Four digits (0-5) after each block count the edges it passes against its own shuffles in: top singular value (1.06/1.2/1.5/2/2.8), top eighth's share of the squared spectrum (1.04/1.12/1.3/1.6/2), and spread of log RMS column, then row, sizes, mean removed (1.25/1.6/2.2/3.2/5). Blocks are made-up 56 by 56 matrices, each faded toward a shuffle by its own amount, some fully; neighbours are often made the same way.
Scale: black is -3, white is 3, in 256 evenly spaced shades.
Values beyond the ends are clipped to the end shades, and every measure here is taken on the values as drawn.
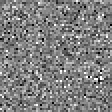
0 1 1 1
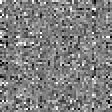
1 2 3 3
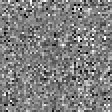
1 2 2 2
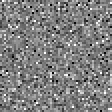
0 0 0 0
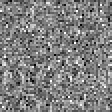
3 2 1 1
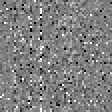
2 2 2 0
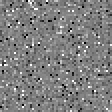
0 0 0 0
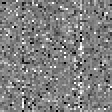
2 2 2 0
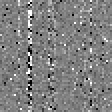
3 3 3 0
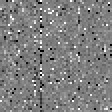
2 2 1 0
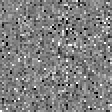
1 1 2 0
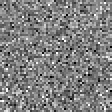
0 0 0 0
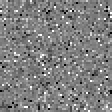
2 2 0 0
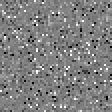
0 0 0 0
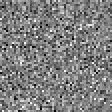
2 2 0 1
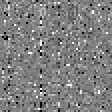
3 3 2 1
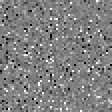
2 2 1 0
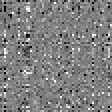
4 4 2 1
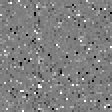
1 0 0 0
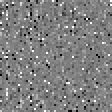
2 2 1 0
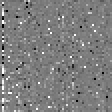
3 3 1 0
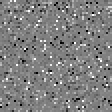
2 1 0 0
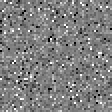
0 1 0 0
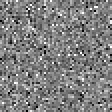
0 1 1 0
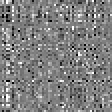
4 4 3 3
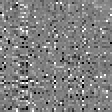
4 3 2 2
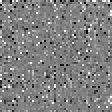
3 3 1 1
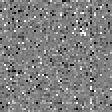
3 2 1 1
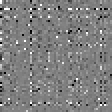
4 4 3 2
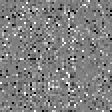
3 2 1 1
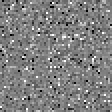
2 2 1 0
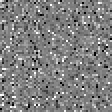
3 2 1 0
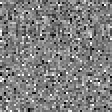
3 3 1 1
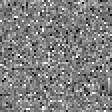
0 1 0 0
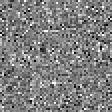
2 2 0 1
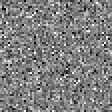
2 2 0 1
